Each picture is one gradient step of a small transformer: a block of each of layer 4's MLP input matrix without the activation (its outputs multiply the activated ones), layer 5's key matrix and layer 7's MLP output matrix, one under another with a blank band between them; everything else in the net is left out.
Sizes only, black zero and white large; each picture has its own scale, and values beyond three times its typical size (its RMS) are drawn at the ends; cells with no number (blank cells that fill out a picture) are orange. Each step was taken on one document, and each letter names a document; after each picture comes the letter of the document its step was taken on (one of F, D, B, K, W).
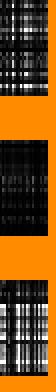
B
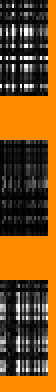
B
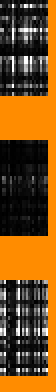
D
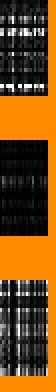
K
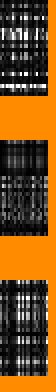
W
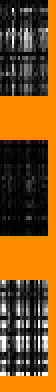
B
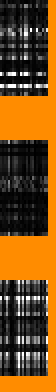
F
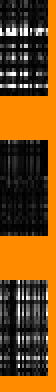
F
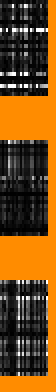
F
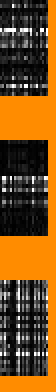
D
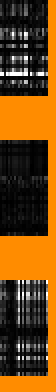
F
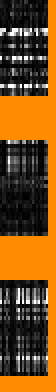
W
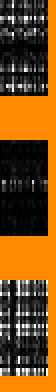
K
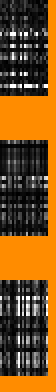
W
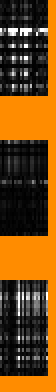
F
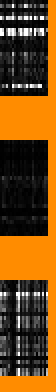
K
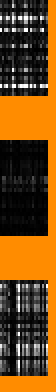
K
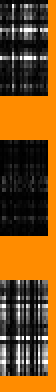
B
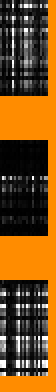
B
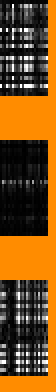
B
